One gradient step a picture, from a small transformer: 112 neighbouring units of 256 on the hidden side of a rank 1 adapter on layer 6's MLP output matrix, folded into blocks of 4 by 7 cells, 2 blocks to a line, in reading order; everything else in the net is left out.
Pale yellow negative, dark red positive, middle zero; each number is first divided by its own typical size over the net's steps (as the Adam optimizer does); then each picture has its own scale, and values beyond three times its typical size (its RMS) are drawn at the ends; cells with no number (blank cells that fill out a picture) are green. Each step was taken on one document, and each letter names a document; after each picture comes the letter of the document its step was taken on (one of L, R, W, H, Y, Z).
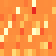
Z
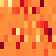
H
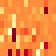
Z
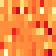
H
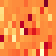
Z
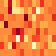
H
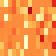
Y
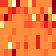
Y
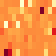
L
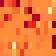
Y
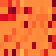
Y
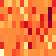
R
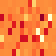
R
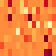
H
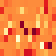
Z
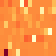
L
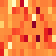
H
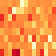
H
